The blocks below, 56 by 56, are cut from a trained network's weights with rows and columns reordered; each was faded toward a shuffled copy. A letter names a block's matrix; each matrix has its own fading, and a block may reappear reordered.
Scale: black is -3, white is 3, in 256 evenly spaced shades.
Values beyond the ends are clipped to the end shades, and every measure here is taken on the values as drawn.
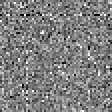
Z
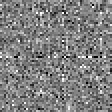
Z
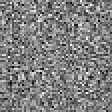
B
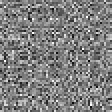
B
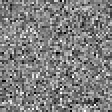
Z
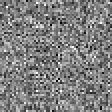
B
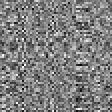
B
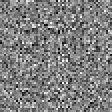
B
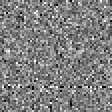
Z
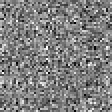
B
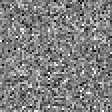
Z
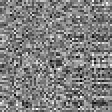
B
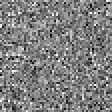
Z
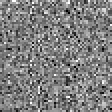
B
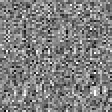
B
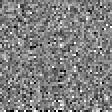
Z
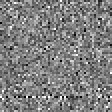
Z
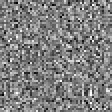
B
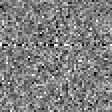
Z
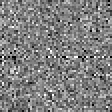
Z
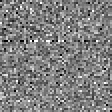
Z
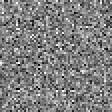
Z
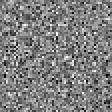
B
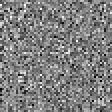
B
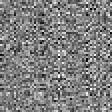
B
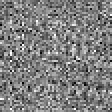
B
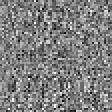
B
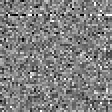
Z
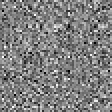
B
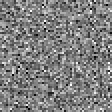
Z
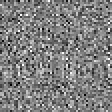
B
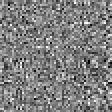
B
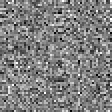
B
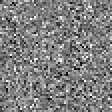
Z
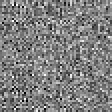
B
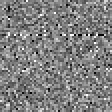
Z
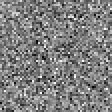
Z
